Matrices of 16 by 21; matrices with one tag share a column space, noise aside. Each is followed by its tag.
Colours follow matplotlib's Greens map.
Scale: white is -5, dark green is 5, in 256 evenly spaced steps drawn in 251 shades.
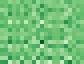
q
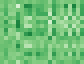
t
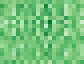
t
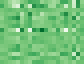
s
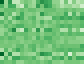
s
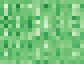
t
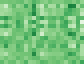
t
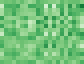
t
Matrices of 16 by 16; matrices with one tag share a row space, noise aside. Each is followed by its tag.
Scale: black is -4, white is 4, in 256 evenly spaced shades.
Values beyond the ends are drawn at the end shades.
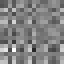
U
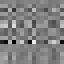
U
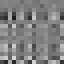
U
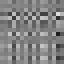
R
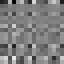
U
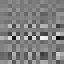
R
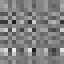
U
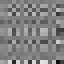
R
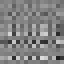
R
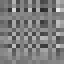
R
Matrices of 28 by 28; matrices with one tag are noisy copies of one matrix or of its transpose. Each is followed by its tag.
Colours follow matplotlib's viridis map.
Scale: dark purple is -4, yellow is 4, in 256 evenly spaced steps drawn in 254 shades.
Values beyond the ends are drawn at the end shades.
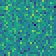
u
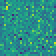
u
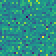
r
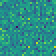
r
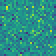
u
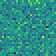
r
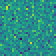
u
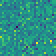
r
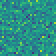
r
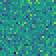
r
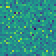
u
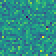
r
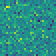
u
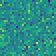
r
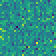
r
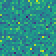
r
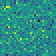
u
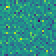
u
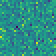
r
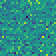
r
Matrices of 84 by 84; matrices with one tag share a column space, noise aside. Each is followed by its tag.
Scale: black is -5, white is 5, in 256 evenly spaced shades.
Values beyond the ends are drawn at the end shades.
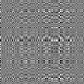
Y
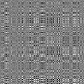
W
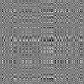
Y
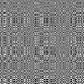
W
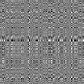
Y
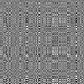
W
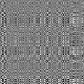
W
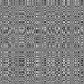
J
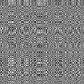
J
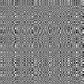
J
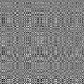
W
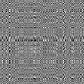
Y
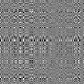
Y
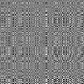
W
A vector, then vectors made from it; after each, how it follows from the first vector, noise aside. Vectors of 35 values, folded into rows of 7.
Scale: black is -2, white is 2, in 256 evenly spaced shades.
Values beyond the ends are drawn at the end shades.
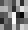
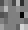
partly zeroed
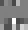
partly zeroed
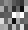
sign-scrambled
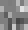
partly zeroed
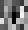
sign-scrambled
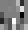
partly zeroed
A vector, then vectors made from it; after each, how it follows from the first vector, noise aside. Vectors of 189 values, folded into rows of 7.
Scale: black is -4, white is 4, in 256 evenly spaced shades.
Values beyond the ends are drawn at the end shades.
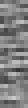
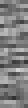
negated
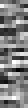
scaled up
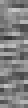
reversed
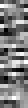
scaled up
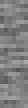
shrunk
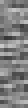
reversed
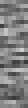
negated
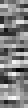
scaled up
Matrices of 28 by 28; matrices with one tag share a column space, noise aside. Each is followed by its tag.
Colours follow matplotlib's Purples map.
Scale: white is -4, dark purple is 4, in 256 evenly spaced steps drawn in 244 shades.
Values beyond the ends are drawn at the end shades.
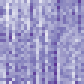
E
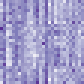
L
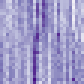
E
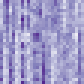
E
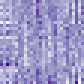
L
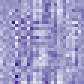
L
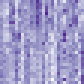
E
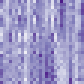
E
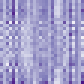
L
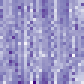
L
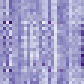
L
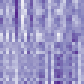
E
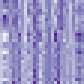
E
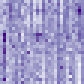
E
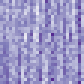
E
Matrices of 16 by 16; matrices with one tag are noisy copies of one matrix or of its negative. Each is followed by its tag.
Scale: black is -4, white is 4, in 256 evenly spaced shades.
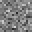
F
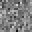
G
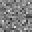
F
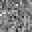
G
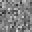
G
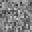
G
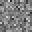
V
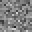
F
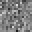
G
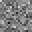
F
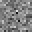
F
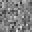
G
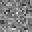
F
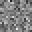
V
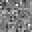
G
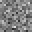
F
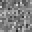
G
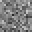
F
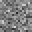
F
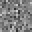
G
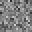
V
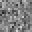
G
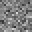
F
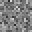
V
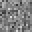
G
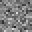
F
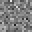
V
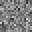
V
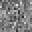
G
